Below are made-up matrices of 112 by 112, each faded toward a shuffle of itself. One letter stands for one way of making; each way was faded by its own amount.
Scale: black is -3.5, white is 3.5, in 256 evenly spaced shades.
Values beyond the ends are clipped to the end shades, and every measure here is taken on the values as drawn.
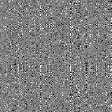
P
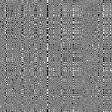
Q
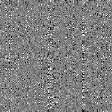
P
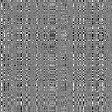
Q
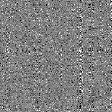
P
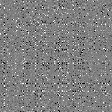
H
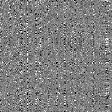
P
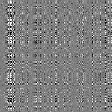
Q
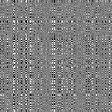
Q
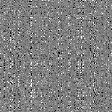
P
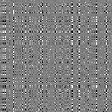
Q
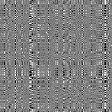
Q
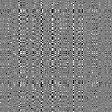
Q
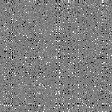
H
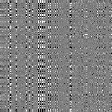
Q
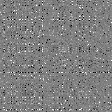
H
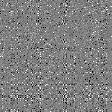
H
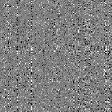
P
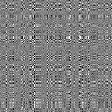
Q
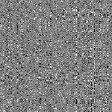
P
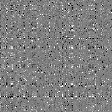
H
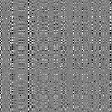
Q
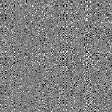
P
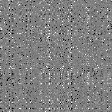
H
